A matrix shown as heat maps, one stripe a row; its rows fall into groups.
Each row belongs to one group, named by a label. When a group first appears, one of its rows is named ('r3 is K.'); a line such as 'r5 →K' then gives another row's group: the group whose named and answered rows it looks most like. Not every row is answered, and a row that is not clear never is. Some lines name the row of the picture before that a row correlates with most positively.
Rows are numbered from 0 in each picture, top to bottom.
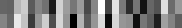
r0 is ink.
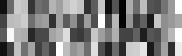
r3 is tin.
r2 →ink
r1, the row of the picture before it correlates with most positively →0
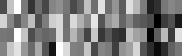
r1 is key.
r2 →tin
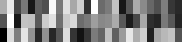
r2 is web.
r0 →key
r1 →key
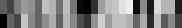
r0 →web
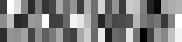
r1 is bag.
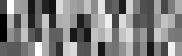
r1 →web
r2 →web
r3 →bag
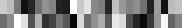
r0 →bag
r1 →ink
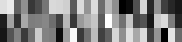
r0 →key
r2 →bag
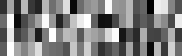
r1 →bag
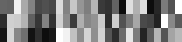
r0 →tin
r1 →ink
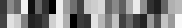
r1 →ink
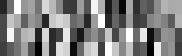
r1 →ink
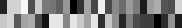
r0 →ink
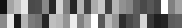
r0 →ink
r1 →key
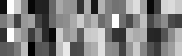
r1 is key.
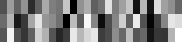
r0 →web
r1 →bag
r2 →bag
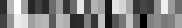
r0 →ink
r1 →ink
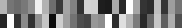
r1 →web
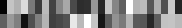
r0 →web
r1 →bag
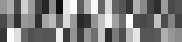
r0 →key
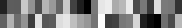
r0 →web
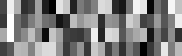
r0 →tin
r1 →bag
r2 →key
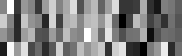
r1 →key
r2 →key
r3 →ink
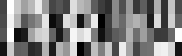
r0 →bag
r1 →bag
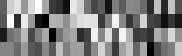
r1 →key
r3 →tin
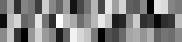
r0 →web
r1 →tin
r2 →bag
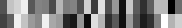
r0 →ink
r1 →ink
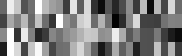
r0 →bag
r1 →tin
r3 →bag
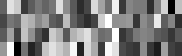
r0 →ink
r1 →web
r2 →key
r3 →key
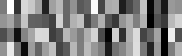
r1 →tin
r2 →bag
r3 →bag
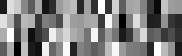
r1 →key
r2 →key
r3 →web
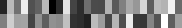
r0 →web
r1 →ink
